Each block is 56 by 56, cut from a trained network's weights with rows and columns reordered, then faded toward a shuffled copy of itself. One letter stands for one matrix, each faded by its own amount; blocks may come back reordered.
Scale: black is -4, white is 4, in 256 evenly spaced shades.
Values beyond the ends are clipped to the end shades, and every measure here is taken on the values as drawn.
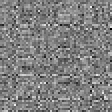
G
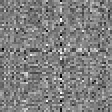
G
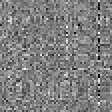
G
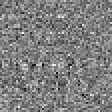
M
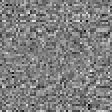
G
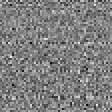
G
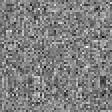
M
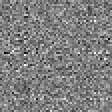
M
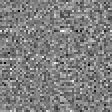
M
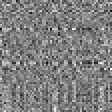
G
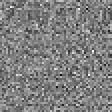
M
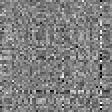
G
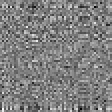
G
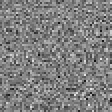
M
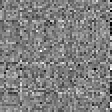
G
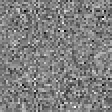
M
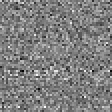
M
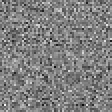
M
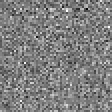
M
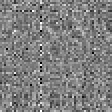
G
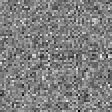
M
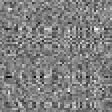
G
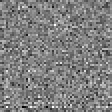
M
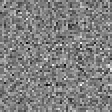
M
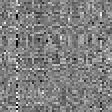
G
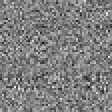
M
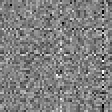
G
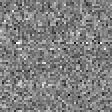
M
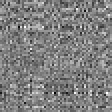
G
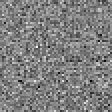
M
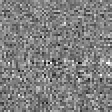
M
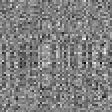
G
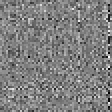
G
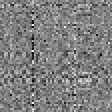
G
